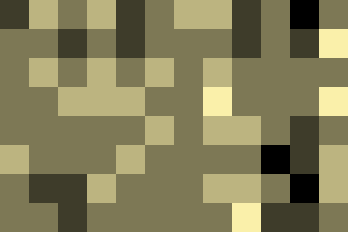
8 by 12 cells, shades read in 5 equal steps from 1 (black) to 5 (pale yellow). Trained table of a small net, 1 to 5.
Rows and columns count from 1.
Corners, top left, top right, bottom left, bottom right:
2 3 3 3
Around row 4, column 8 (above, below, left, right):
4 4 3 3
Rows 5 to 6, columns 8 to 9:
4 4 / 3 3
